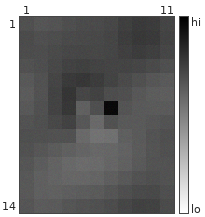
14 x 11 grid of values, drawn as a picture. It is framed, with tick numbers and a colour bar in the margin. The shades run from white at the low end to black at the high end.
The centre is the roughest part. No regular stripes run through it. Overall the values sit about 70% of the way up the scale. An odd patch, rougher than its surroundings, sits in the centre.
